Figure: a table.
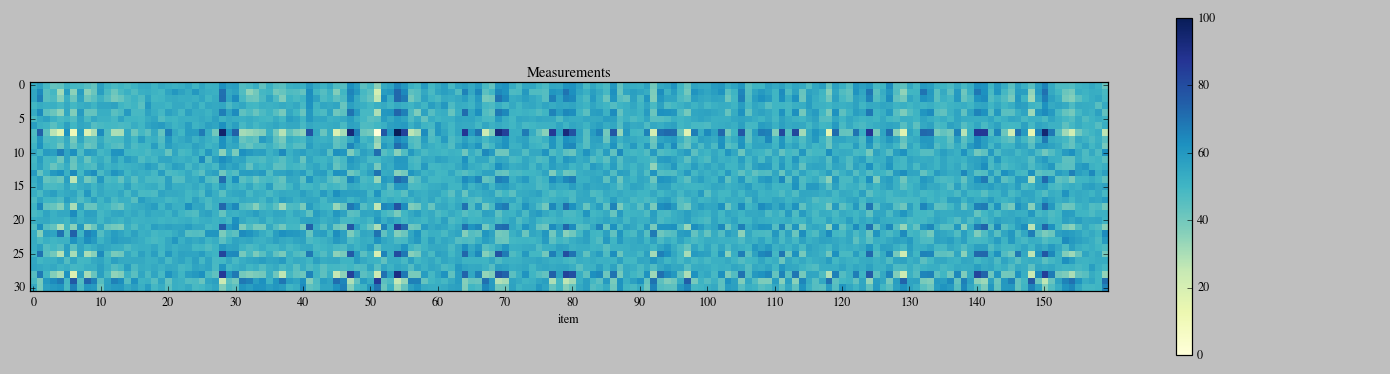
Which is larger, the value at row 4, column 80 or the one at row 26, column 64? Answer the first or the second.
the first
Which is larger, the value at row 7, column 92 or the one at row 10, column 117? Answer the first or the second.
the second
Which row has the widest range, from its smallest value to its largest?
7
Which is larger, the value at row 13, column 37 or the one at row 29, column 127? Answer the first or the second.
the first
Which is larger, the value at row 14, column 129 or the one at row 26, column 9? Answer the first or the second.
the second
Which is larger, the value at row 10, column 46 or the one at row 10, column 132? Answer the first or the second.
the first
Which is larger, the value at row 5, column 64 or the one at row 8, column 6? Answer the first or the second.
the first
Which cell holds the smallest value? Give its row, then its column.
7, 51
